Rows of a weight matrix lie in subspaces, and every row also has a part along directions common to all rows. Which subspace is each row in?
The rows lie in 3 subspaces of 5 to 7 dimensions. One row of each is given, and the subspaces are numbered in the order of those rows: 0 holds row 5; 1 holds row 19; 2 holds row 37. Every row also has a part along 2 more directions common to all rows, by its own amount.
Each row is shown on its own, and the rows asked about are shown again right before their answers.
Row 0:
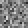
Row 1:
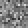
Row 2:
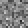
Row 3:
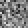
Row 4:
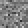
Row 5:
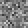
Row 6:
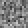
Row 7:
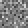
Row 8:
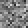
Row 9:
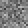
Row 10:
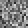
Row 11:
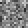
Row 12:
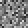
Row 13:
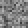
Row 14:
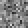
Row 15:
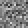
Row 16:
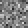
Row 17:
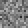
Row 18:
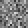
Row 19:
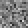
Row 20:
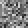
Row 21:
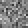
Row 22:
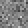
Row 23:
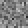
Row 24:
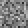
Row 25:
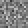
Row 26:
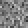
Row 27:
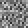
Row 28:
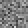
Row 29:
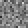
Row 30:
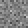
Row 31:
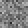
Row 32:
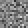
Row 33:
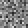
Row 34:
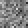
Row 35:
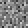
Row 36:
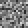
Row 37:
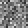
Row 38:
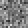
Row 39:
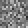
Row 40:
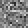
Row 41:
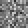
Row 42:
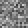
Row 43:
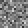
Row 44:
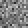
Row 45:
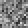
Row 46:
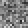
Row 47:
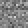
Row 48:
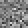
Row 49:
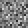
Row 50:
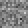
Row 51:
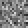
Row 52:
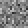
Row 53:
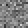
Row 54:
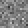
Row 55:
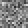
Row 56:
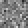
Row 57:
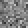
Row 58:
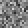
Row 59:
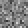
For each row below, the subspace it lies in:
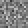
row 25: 1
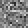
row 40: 0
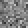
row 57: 2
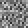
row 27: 2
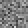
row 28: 0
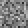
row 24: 2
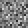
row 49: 1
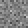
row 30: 2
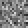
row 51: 0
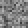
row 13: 1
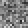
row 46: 1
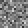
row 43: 1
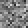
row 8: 0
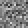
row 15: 0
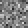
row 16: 0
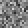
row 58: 0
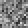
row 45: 1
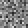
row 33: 2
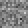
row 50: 0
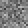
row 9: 1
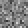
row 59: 1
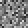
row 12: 2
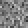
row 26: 2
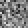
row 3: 2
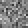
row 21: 1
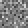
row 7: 2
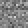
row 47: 0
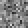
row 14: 1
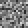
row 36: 0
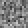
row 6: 1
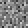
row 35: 2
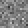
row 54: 2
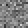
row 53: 0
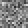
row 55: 0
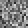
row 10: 1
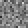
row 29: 2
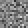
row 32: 0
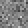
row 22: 2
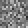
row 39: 2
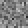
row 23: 2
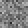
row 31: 2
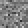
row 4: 1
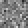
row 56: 2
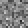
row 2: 1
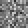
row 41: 2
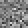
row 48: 1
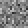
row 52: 0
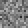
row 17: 1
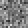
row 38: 1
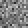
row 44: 1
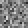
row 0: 1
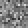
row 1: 2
